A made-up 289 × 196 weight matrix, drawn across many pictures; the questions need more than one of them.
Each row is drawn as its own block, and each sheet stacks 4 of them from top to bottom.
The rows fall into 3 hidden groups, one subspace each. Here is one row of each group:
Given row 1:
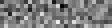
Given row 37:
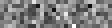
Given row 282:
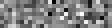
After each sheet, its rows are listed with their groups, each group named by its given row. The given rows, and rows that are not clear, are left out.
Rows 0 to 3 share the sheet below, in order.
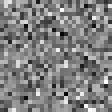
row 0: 37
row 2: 37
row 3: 282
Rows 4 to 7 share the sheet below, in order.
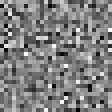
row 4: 1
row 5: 37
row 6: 282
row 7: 282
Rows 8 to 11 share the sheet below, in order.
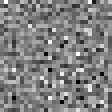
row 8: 37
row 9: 282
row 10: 282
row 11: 282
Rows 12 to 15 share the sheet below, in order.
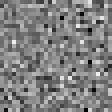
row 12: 282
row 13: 282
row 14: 37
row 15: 1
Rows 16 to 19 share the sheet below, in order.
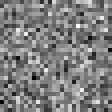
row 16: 282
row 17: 37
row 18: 37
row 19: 37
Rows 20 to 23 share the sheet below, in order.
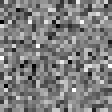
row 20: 37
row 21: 1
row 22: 37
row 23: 37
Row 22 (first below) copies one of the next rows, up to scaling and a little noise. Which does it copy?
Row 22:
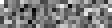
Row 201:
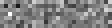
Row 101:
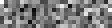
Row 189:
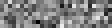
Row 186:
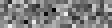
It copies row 101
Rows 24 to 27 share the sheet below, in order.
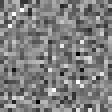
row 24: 37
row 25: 282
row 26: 282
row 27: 1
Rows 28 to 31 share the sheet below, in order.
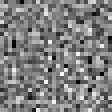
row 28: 37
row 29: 282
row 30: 282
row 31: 37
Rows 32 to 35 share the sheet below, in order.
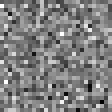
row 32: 1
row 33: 37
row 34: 1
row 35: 282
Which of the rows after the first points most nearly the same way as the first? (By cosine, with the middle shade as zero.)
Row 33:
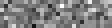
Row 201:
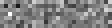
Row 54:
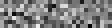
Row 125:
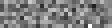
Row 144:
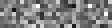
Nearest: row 201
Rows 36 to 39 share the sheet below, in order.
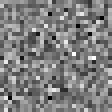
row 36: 282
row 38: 37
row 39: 1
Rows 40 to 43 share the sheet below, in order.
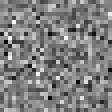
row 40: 1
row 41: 1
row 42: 1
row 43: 282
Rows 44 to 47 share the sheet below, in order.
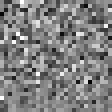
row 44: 37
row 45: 37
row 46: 1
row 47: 282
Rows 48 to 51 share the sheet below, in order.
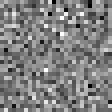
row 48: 282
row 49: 1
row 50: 37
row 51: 37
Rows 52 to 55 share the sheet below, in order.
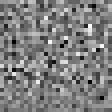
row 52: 1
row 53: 282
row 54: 1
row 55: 1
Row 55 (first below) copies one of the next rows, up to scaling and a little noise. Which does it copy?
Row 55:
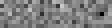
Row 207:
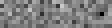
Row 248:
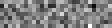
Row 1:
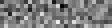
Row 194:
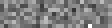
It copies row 207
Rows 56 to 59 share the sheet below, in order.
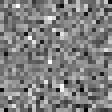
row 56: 37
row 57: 1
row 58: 282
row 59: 1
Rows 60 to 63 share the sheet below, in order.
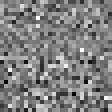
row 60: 1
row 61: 1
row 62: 1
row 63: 37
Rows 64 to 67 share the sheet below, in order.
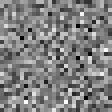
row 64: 282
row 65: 1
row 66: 282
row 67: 37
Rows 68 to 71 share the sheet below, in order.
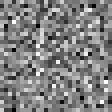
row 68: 1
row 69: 1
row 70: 1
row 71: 282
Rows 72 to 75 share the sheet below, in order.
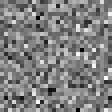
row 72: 1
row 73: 282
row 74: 1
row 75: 1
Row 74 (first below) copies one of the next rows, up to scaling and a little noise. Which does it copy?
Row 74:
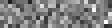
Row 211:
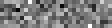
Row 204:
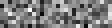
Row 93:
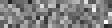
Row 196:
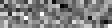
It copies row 93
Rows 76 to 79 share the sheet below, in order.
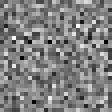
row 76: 282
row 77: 37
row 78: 37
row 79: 282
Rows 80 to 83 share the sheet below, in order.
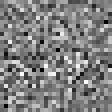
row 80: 1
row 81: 1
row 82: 37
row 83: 37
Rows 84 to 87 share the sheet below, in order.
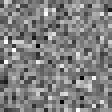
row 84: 37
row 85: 1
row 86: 282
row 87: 282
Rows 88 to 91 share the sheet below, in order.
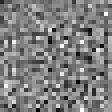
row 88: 37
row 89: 282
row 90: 282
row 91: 37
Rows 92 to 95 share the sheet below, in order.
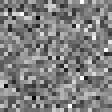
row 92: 1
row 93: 1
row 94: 282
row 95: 37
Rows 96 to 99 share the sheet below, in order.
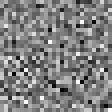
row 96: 282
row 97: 282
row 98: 37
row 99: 1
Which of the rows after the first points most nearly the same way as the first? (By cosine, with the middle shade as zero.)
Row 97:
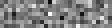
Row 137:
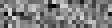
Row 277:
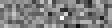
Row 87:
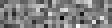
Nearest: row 87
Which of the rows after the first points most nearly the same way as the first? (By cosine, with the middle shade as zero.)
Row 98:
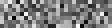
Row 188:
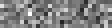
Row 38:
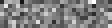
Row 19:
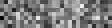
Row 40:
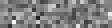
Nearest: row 19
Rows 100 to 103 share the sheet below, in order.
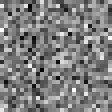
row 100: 1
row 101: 37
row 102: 1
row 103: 37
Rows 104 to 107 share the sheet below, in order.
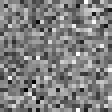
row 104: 37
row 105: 282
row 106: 37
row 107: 1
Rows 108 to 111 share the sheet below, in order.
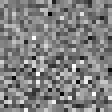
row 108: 282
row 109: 37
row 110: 1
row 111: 37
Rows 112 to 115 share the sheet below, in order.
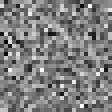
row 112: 37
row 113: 1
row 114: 37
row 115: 282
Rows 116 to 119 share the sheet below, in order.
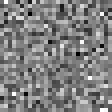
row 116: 37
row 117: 282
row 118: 37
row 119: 37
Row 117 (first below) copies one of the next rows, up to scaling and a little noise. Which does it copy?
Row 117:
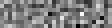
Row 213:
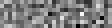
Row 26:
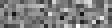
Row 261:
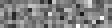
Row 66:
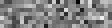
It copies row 213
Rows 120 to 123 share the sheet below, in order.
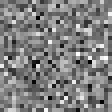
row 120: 1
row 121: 282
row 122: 37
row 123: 282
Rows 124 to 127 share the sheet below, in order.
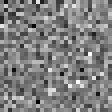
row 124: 37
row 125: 1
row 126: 282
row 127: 1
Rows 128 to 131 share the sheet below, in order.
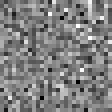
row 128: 282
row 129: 37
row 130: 282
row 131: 1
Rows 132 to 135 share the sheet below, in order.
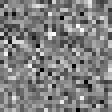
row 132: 282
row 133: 1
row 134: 1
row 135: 282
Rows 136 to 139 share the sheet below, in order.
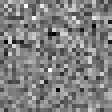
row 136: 37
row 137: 1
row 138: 282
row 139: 1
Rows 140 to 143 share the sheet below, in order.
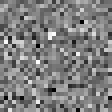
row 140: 282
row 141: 1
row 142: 37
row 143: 1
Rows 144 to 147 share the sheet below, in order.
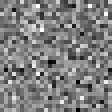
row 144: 37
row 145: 37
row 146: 1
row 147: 282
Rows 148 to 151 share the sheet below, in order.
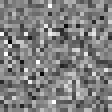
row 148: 282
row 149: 1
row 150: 37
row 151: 37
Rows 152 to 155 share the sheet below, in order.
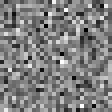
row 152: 282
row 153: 37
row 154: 1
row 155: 282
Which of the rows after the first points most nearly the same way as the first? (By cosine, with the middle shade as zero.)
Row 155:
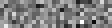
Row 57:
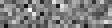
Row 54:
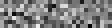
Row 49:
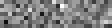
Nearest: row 54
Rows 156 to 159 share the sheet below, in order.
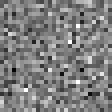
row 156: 282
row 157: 37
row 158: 282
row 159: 37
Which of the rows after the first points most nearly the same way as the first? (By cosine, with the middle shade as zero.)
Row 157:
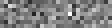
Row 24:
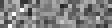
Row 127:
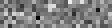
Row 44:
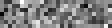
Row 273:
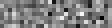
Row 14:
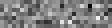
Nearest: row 14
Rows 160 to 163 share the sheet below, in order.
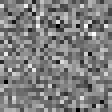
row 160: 1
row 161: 1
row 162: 1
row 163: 282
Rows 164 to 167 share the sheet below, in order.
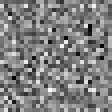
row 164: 1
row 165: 282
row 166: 1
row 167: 1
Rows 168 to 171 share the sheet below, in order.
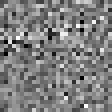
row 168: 282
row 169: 1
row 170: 282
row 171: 282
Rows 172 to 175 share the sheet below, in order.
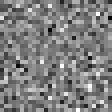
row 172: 37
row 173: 1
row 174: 37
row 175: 282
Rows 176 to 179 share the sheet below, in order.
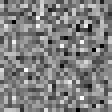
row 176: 1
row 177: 282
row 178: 37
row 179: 282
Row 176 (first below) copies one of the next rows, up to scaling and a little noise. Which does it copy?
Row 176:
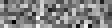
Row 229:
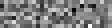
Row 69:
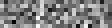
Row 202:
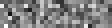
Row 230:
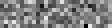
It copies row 69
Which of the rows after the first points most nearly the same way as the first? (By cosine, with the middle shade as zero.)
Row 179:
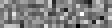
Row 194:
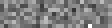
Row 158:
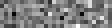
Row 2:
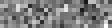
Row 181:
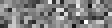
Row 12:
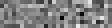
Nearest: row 181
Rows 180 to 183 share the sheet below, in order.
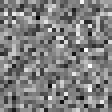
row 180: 1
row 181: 282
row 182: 37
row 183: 282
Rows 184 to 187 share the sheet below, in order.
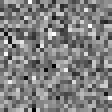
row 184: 1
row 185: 1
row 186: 37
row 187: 37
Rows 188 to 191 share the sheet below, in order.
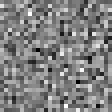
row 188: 37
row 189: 37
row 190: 282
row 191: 282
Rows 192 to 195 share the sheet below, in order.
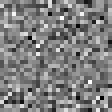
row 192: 282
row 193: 1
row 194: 1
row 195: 37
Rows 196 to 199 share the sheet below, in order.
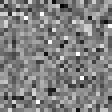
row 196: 1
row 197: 282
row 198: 282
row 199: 1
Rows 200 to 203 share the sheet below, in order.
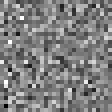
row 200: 37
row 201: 37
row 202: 1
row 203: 37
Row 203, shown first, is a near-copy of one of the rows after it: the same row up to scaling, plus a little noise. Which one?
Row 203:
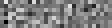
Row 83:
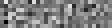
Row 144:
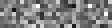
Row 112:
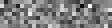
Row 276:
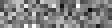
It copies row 83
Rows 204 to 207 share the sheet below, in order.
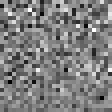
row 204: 1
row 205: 37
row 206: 37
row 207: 1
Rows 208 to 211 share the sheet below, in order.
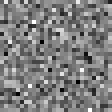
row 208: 37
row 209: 1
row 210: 282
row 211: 1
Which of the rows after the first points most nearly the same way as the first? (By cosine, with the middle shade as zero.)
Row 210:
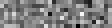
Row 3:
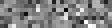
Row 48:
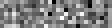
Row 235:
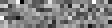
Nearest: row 48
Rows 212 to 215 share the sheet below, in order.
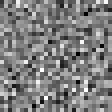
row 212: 37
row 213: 282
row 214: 1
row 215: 37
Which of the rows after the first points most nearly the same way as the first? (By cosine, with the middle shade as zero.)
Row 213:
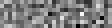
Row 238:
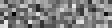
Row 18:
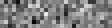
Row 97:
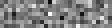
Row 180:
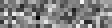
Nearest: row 180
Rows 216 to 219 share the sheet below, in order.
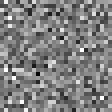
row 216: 37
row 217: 282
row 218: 1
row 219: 37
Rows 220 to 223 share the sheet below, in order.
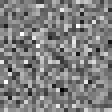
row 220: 282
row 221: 1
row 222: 1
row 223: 1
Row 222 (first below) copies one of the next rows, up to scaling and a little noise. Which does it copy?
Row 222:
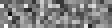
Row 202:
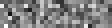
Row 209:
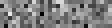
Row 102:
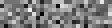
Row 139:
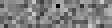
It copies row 202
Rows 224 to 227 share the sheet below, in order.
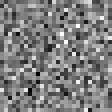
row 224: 282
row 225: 37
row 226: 1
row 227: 1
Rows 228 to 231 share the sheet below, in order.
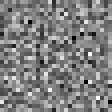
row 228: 282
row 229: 1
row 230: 1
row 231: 37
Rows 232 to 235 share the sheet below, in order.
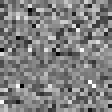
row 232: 37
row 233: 37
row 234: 1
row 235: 37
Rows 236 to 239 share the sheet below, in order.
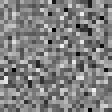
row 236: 282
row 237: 282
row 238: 37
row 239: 1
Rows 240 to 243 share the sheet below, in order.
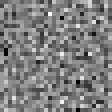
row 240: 282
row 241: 1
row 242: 282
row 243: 282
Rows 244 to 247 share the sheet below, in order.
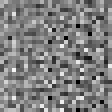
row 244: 282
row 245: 282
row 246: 282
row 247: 282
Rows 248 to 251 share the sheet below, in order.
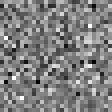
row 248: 1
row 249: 37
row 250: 1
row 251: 1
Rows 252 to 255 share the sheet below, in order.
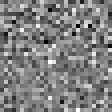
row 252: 1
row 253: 37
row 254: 1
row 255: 282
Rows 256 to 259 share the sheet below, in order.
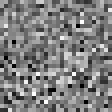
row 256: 282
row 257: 282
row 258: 37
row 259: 1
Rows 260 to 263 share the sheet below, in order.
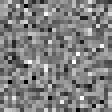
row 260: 37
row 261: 282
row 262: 37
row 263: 282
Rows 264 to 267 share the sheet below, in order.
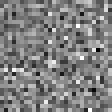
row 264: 282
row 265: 282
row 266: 1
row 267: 1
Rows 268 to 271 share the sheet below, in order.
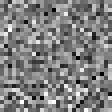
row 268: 37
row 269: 37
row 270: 282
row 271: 37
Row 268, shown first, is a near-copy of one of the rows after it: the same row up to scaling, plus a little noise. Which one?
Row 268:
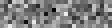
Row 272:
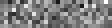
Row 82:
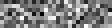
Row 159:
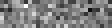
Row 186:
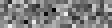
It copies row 186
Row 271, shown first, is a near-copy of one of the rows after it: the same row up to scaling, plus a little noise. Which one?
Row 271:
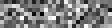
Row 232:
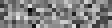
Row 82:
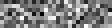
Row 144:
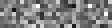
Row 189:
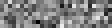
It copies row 82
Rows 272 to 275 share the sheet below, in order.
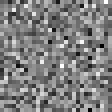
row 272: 37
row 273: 282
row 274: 37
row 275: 1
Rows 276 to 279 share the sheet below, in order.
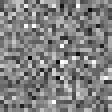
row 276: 37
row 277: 282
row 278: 1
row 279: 37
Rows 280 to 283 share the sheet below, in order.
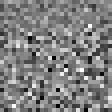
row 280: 1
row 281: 37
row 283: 1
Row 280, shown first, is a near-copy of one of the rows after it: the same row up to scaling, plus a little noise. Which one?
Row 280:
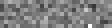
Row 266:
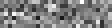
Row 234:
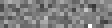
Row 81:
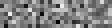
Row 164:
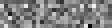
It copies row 234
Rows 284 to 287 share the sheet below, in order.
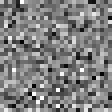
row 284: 37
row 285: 1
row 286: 282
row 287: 1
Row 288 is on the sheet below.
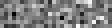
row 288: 282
